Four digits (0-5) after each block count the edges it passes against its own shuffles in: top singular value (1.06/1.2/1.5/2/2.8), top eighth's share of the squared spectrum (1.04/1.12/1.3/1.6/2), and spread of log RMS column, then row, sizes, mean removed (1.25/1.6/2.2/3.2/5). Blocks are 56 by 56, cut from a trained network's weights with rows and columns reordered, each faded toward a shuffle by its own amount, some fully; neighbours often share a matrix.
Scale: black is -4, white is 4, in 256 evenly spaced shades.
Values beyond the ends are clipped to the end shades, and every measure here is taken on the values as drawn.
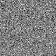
2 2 0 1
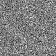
1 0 0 0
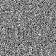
3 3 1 0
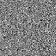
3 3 1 1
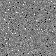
1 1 0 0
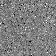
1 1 0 0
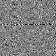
3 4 1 2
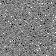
1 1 0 0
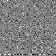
3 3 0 1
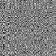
4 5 3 2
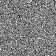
0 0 0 0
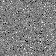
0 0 0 0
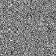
3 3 2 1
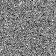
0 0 0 0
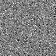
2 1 0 0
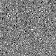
2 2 0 1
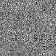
3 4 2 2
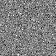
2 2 0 0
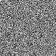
2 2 0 0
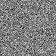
0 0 0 0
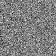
2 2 1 0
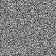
3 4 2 0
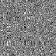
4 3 2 1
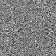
3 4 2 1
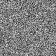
0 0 0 0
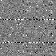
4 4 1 2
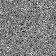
0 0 0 0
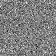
1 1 0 0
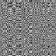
4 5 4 2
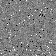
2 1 0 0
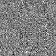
3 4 2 1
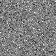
1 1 0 0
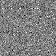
2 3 1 1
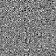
3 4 2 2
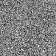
2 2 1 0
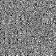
3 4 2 2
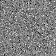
0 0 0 0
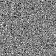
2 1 0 0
